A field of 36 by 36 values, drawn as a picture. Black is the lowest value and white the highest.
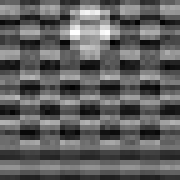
The values follow a bell shape. Horizontal stripes repeat 8 times down the table. Overall the values sit about 40% of the way up the scale. An odd patch, higher than its surroundings, sits in the top middle. The ninth with the highest average is the top middle. The bottom part is calmer, past a seam about 80% of the way down.
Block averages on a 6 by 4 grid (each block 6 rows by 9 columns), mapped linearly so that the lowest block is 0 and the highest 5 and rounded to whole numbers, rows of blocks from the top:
1 4 4 1
2 5 5 2
0 0 0 0
1 1 1 1
2 2 2 2
0 0 0 0
